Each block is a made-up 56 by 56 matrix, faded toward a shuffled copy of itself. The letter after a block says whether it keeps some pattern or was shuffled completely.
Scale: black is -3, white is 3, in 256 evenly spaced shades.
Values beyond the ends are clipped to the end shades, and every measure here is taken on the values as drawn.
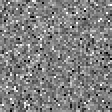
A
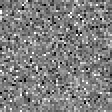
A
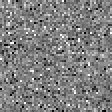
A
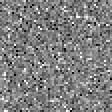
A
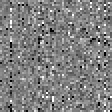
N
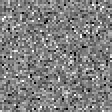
A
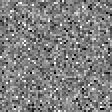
A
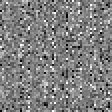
N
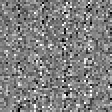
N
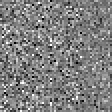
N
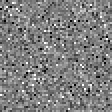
A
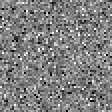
A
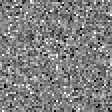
A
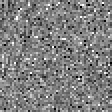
A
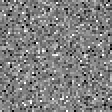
A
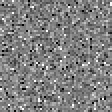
A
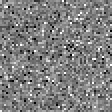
A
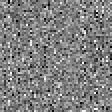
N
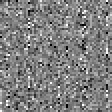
N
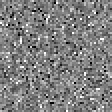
A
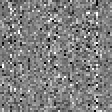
N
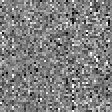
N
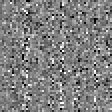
N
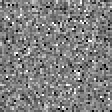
A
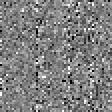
N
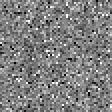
A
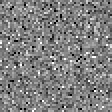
A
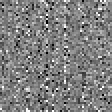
N
